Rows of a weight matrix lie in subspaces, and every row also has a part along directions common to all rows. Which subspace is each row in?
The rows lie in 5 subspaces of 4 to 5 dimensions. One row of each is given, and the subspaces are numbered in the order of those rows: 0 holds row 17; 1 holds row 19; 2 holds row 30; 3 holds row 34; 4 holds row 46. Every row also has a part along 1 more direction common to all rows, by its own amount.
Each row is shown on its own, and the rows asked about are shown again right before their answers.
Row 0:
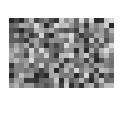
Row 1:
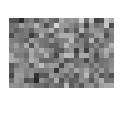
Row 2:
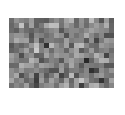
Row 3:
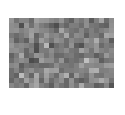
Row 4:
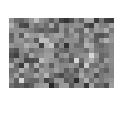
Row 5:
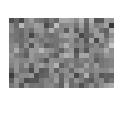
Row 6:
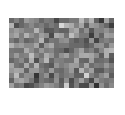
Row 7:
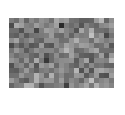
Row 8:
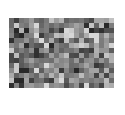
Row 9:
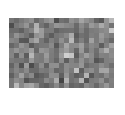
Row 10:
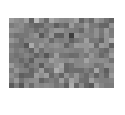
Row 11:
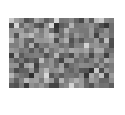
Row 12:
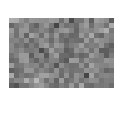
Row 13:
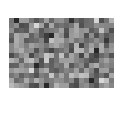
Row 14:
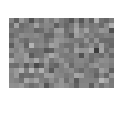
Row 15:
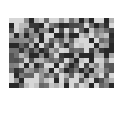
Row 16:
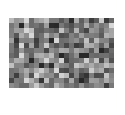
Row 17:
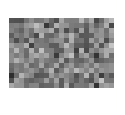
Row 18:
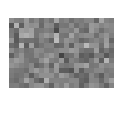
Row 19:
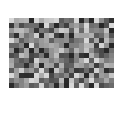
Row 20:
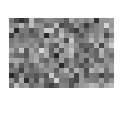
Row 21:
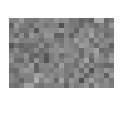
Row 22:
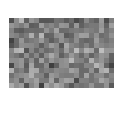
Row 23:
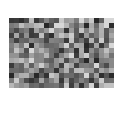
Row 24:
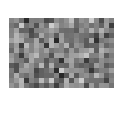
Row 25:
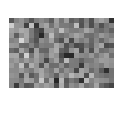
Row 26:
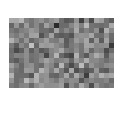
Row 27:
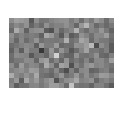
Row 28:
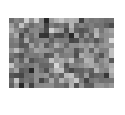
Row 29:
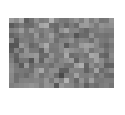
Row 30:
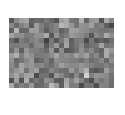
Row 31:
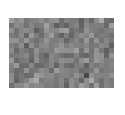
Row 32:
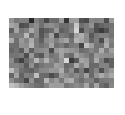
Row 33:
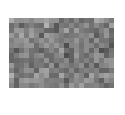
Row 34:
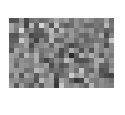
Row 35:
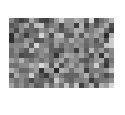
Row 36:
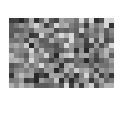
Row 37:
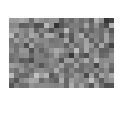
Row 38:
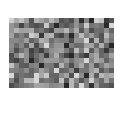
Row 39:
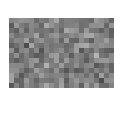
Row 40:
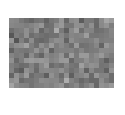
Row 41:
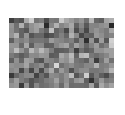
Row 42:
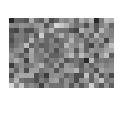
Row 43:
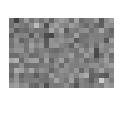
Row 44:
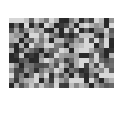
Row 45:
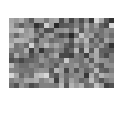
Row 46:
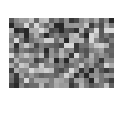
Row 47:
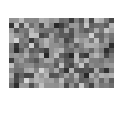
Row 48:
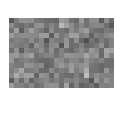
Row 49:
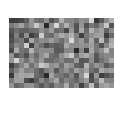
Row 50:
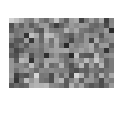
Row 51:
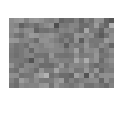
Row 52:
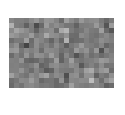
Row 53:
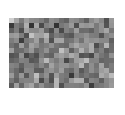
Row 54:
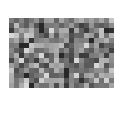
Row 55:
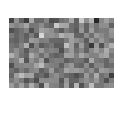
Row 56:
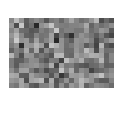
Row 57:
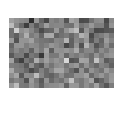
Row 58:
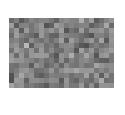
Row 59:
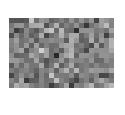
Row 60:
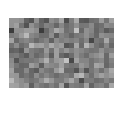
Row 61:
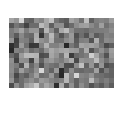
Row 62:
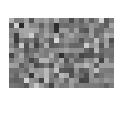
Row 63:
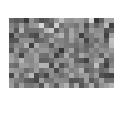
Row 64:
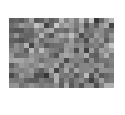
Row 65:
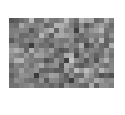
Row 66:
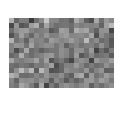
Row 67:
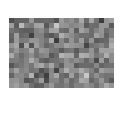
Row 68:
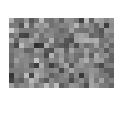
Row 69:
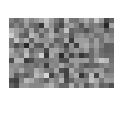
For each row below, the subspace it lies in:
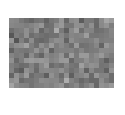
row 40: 4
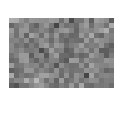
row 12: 4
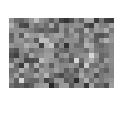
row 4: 2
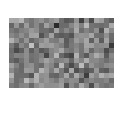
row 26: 4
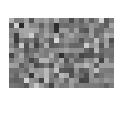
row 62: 0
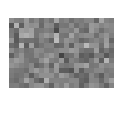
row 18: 0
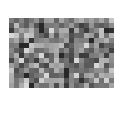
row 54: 4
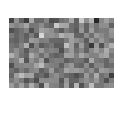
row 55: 1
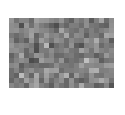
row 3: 0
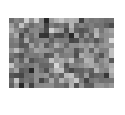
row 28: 1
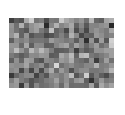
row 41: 1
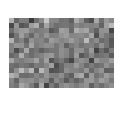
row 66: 1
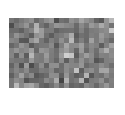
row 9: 3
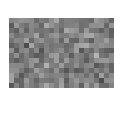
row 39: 0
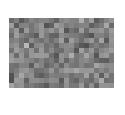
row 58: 0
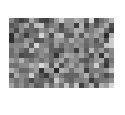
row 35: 3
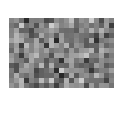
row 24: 0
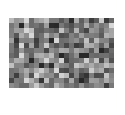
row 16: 0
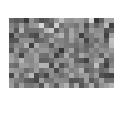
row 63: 3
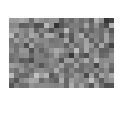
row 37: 4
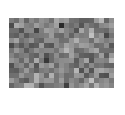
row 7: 2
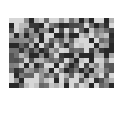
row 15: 2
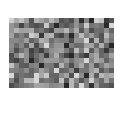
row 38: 0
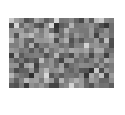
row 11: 0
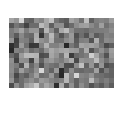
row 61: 3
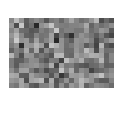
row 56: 0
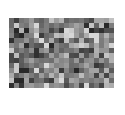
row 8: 0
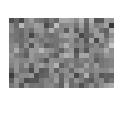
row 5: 1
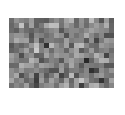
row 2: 0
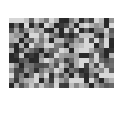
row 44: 3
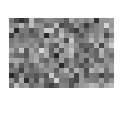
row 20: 2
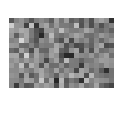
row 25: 3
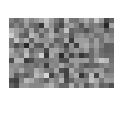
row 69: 4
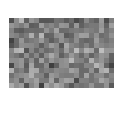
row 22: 1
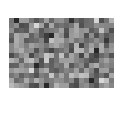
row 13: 1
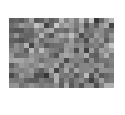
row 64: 3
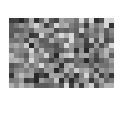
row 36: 1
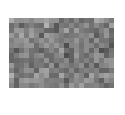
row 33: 1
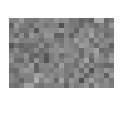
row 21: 2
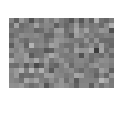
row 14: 1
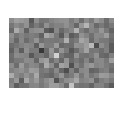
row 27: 2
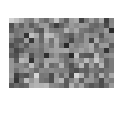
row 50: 3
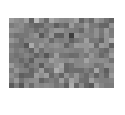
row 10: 1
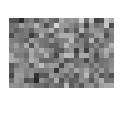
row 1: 1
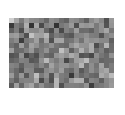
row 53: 3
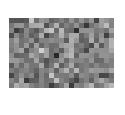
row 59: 2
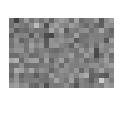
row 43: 1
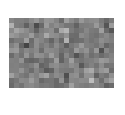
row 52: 4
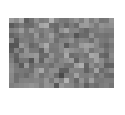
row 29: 3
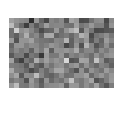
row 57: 4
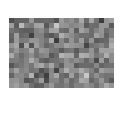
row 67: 0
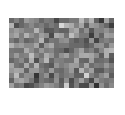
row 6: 2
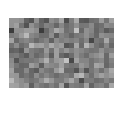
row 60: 4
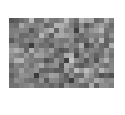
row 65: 4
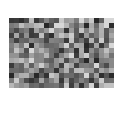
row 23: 4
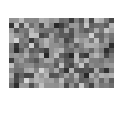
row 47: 4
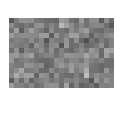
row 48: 2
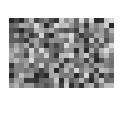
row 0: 3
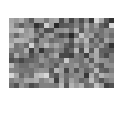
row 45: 3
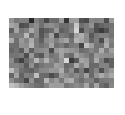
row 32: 4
